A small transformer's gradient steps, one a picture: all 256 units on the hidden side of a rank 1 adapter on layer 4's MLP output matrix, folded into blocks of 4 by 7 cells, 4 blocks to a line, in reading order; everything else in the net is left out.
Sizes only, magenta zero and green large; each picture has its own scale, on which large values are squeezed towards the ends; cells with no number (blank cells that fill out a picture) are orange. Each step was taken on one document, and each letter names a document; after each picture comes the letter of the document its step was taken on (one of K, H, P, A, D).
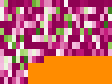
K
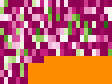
K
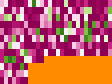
K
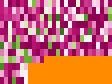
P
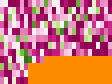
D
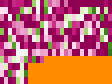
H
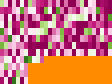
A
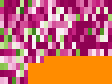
A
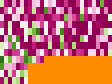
A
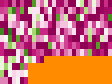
D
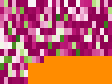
P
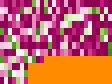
H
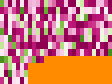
D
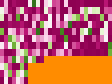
H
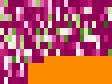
K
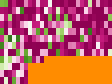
P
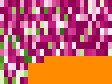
A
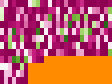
K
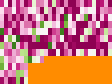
A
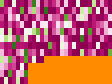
D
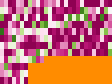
H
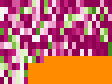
H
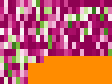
H
